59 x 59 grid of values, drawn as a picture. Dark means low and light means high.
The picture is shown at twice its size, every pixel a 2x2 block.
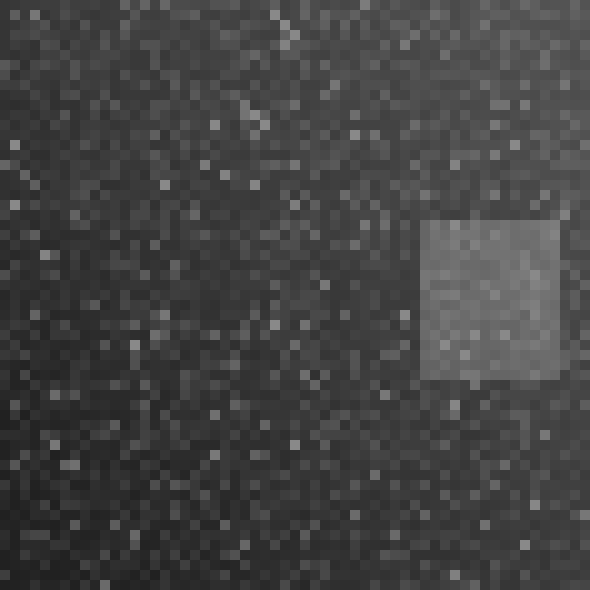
Slope: up to the top right. Ninth with the highest average: middle right. Stripes: none. Odd patch: higher, in the middle right.
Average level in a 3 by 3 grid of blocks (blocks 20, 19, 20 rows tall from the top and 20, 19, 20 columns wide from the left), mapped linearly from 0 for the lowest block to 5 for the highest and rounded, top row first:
234 / 125 / 012
